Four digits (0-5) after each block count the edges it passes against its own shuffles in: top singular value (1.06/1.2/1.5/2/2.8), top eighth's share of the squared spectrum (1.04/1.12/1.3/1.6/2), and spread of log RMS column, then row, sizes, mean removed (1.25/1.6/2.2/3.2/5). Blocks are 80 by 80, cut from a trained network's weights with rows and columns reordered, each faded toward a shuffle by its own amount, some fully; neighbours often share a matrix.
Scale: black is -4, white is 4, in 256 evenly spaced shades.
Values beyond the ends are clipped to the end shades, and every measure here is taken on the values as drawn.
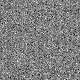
1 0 0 0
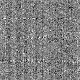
3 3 0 2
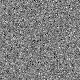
0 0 0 0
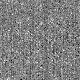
2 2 0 1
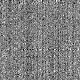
3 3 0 2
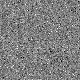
0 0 0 0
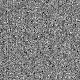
1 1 0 0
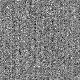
2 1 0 0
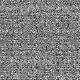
3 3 3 0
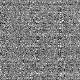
3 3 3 0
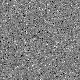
0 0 0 0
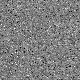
0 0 0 0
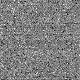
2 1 1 0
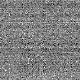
3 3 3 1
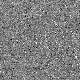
0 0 0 0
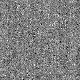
1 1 0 0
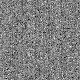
2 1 0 0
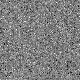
1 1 0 0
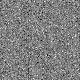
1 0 0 0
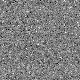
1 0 0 0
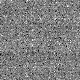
2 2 1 0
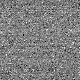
2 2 2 0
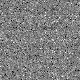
1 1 0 0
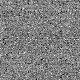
2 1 1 0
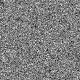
1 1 0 0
